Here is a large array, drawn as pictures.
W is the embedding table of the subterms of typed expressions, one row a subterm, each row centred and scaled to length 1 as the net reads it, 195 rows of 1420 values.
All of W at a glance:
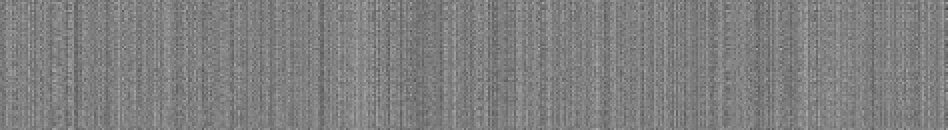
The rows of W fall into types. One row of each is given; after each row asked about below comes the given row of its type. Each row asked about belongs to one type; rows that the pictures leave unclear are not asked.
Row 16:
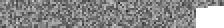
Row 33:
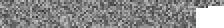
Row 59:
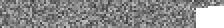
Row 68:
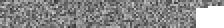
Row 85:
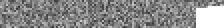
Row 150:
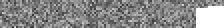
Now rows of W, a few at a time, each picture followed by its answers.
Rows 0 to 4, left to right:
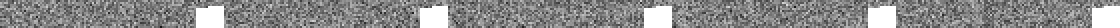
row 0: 16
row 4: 150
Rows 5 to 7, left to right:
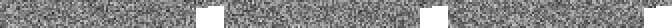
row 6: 85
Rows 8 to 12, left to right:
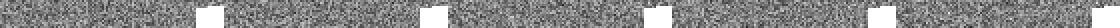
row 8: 85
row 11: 59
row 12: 150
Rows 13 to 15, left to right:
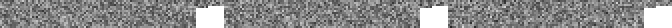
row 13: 33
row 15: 68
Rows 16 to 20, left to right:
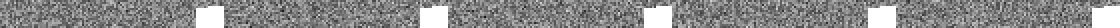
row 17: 150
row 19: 85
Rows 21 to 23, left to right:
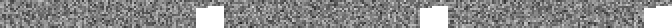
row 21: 85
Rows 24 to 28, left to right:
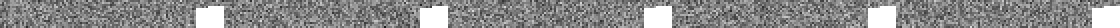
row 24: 59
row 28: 85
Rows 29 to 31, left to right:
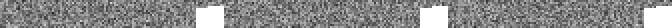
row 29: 85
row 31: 59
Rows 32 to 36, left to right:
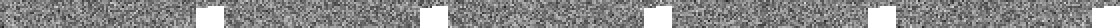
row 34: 150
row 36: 68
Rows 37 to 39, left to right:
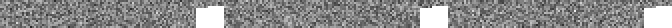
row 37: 16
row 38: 33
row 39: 59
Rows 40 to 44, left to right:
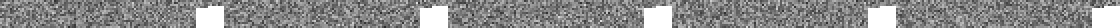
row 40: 68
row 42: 85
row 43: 85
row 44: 33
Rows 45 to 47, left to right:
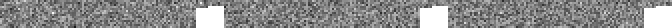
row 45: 68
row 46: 68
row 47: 16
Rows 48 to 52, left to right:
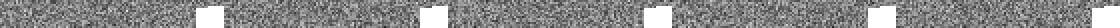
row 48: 59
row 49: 68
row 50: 59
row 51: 16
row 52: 16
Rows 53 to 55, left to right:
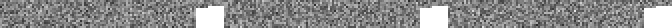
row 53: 68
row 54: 85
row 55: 59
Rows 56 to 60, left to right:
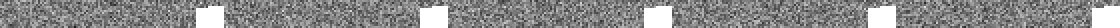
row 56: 33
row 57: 85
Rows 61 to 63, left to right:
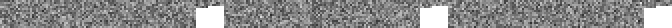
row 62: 150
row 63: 85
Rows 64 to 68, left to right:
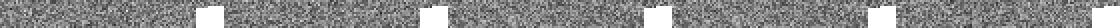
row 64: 59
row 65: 150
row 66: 33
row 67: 33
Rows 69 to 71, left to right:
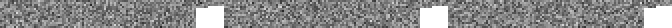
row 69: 16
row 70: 16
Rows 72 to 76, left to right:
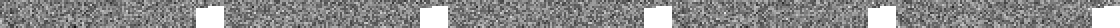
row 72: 68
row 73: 33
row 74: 33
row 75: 150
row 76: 150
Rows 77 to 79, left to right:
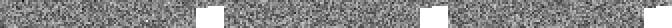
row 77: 16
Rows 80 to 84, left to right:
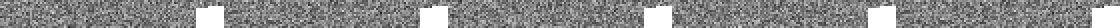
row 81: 150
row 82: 33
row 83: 85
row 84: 150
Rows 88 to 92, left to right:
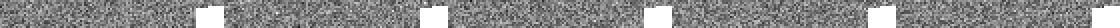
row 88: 68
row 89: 68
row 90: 16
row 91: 59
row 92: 150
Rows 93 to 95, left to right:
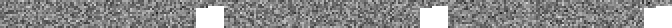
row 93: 150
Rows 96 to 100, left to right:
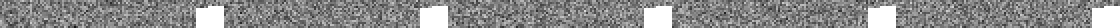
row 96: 33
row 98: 16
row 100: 16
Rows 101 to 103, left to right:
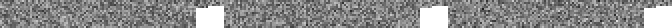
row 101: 33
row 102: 16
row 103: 33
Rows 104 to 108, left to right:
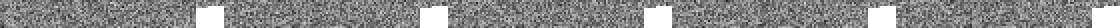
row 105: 16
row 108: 68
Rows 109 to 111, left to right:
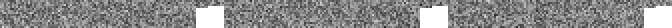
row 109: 85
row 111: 150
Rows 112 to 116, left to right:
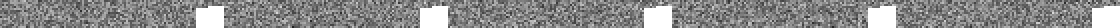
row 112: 68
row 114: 59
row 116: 33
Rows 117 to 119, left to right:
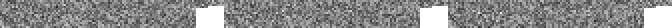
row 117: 150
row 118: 85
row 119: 150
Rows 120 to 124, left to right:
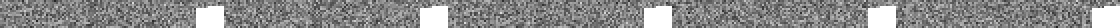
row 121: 150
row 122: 16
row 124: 59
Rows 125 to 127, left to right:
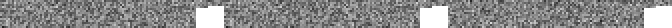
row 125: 68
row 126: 68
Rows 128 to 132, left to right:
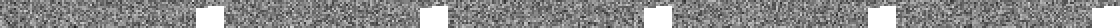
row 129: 85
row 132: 68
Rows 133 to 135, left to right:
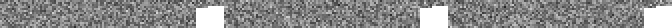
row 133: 33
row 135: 150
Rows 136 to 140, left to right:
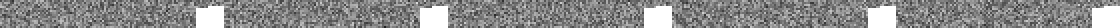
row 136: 33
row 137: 68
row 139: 85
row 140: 150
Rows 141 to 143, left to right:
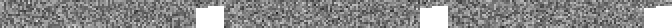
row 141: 85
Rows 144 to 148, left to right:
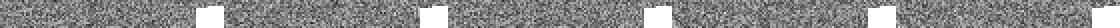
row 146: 16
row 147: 150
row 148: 85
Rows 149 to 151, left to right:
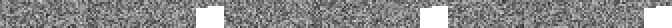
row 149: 150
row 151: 68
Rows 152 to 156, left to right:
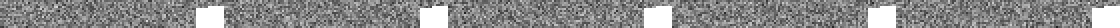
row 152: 16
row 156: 68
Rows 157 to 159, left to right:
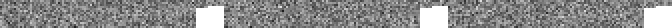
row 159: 16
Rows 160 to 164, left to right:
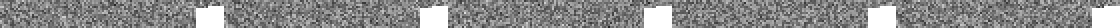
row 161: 85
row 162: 16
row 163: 150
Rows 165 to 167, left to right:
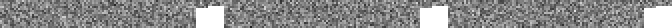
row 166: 85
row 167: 59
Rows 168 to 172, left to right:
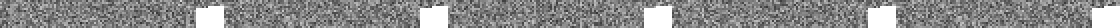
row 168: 59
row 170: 85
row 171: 59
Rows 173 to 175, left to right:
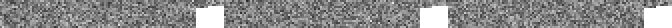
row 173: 33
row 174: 150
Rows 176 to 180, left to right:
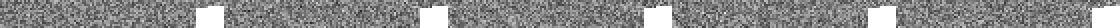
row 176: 150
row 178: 33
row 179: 150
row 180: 59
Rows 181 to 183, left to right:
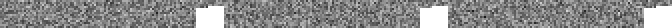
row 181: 150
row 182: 85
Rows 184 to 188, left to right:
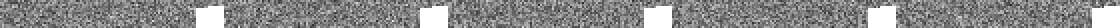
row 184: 85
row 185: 68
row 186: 85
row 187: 59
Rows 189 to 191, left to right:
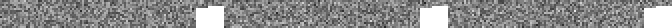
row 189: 68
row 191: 59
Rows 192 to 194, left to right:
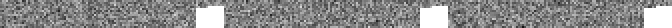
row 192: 150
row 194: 33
